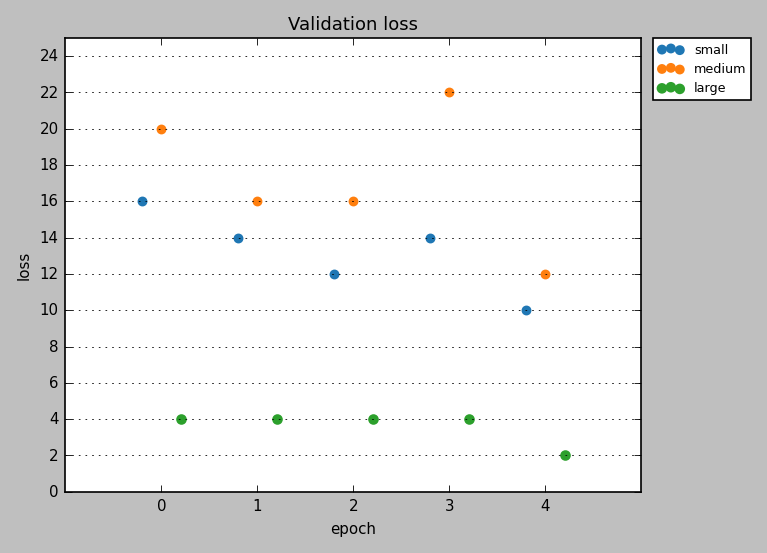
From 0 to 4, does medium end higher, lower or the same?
lower
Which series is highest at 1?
medium
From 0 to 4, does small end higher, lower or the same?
lower
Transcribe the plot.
Title: Validation loss
x-axis: epoch, ticks 0 1 2 3 4
y-axis: loss, ticks 0 2 4 6 8 10 12 14 16 18 20 22 24
Legend: small, medium, large
Values:
small: 16 14 12 14 10
medium: 20 16 16 22 12
large: 4 4 4 4 2
